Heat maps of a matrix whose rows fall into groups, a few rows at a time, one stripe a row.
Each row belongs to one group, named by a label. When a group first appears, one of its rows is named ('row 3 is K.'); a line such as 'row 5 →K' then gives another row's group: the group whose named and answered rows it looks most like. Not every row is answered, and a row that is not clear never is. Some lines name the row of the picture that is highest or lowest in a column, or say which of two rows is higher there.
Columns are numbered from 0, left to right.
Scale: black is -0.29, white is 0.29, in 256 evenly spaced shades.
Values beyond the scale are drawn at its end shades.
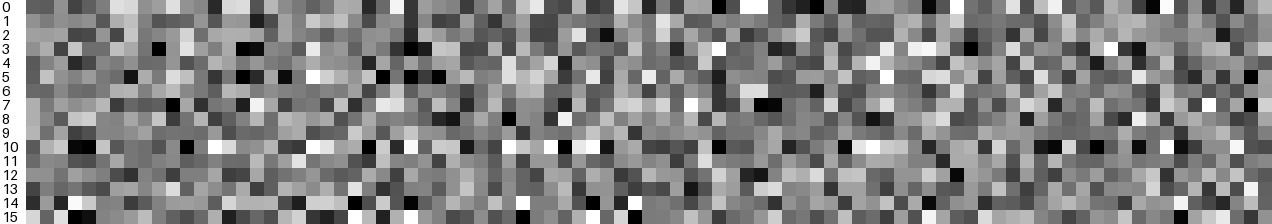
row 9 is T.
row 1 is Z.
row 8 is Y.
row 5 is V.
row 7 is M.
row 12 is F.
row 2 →Z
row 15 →T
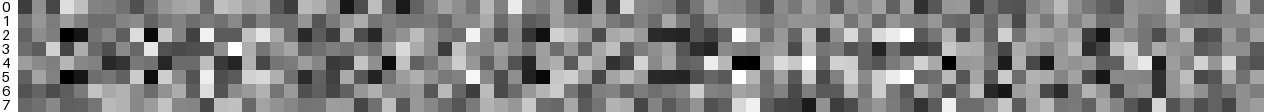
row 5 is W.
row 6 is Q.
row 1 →Y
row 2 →W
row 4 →F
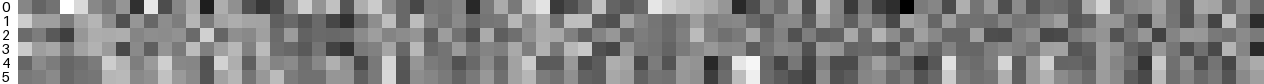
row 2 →Q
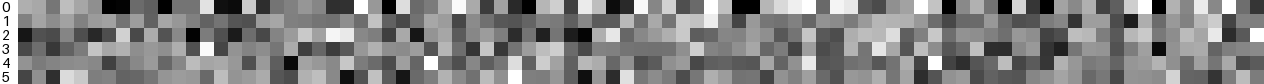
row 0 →F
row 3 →Q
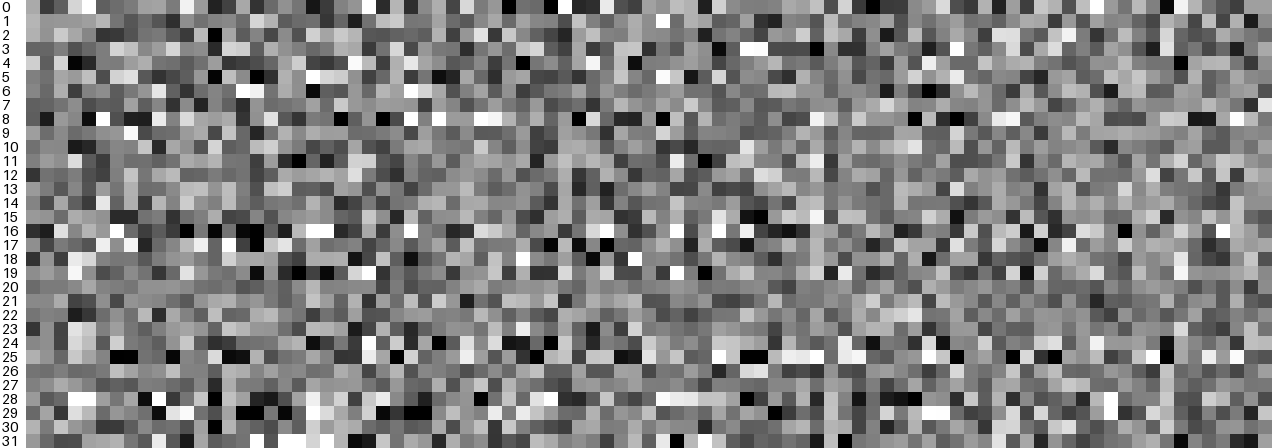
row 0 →Y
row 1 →M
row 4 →T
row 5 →Z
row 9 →Z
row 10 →W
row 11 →Y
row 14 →Z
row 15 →F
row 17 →Z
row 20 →V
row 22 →W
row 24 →Y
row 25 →F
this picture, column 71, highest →25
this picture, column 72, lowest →17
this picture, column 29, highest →8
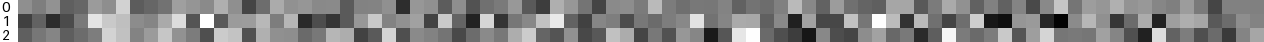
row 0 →Z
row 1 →Q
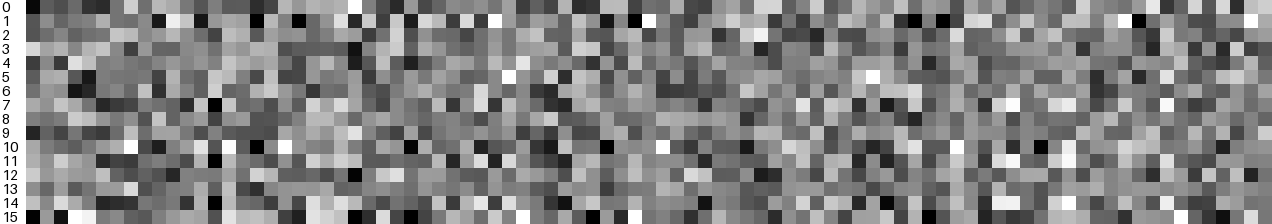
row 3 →M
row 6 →W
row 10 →Z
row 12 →M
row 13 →Z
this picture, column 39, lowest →0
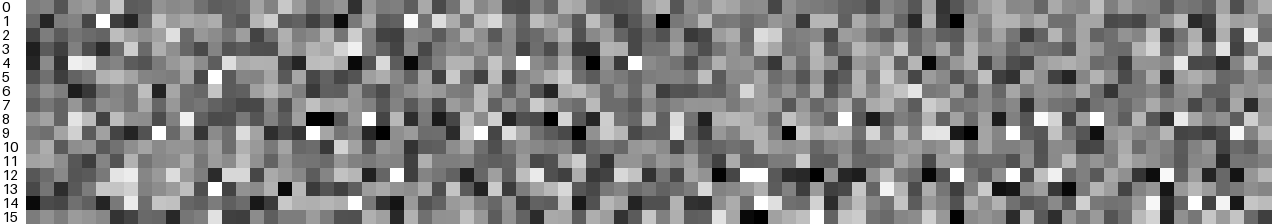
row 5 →Q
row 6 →W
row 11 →Z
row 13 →Q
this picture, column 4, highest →4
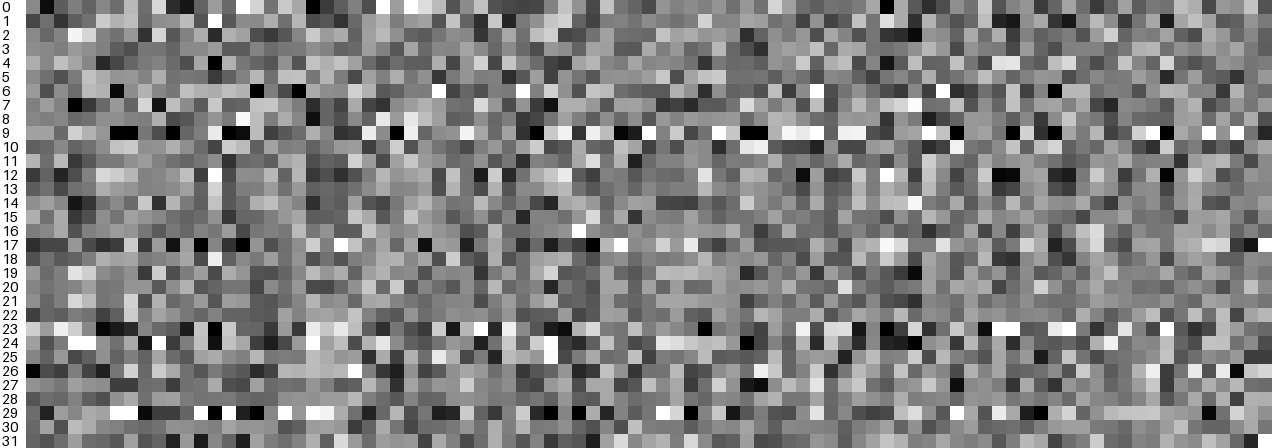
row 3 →F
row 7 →W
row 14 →W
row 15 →T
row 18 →Q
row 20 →Y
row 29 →Z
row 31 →M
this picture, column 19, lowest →6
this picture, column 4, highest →24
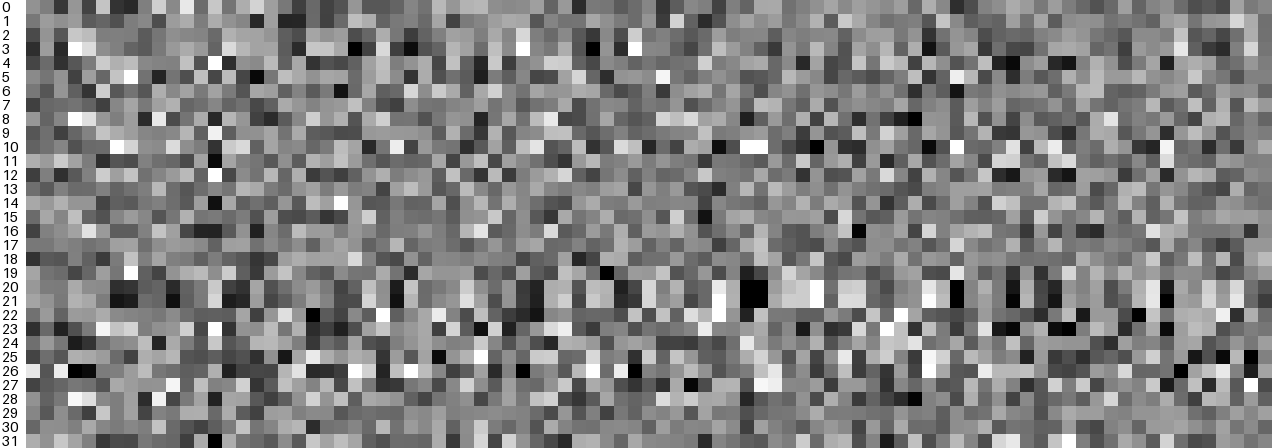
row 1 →Y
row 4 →Q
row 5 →Z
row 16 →V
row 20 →F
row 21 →F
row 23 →Q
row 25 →V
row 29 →Z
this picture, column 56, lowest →10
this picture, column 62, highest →22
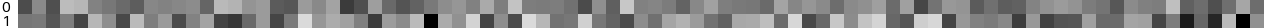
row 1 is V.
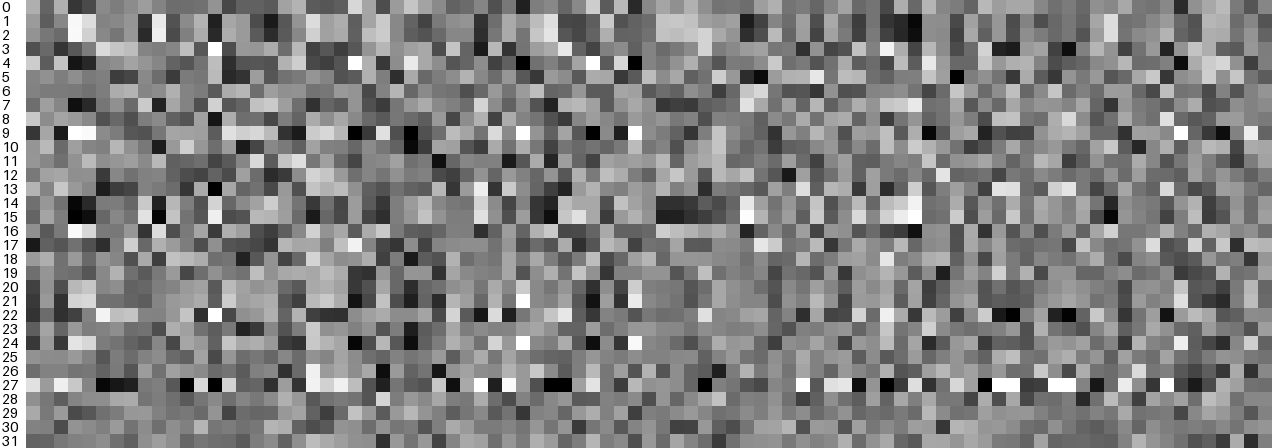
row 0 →T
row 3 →Q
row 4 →T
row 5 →F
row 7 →W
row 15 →W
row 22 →Q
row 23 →V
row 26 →V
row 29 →T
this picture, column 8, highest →15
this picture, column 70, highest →27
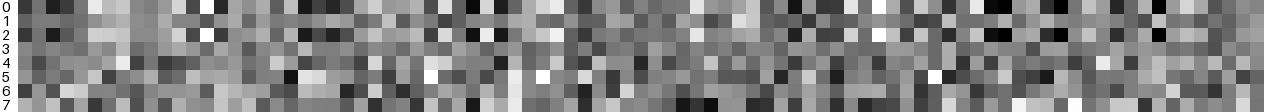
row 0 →Q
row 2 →Q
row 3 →Z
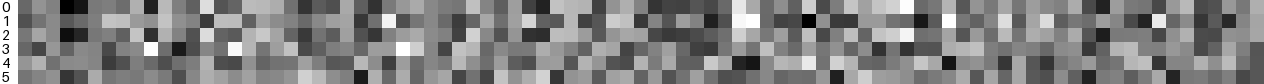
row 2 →W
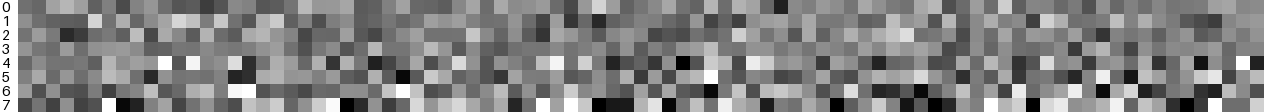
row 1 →Z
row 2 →W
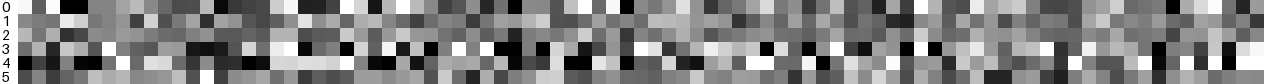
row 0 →T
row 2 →T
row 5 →Q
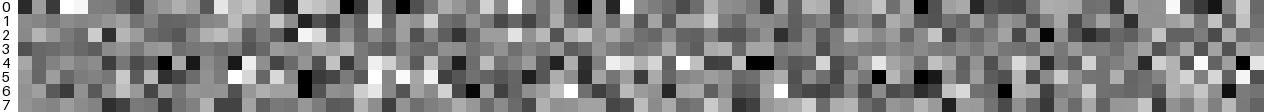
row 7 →F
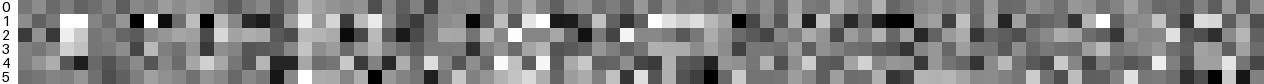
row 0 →V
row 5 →V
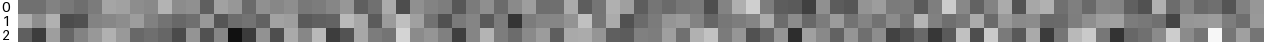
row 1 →T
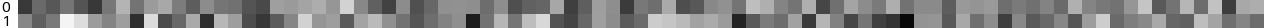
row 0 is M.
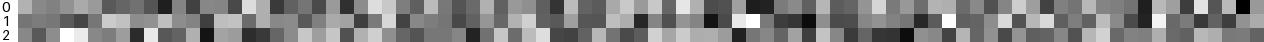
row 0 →M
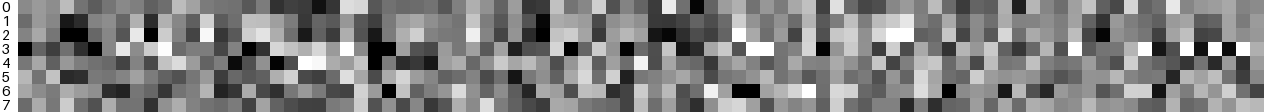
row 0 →Y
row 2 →W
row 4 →V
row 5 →T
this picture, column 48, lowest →0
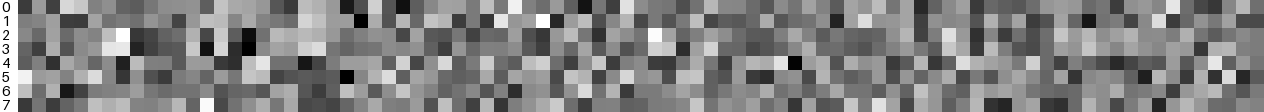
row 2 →Z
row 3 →Z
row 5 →M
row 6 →T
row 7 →Q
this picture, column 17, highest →4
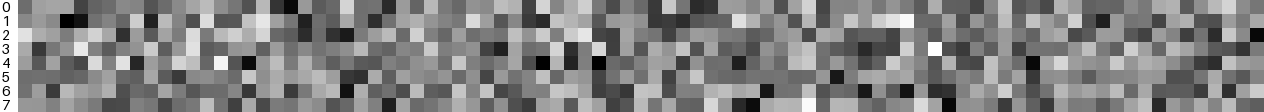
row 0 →Y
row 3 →Y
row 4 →Z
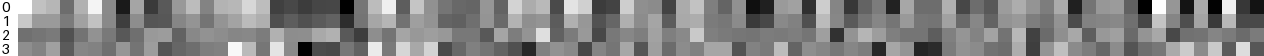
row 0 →M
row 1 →M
